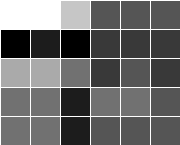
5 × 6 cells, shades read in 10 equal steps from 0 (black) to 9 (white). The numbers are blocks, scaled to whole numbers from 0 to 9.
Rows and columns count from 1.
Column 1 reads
9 0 6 4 4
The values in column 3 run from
0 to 7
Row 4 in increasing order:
1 3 4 4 4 4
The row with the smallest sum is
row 2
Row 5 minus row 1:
-5 -5 -6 0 0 0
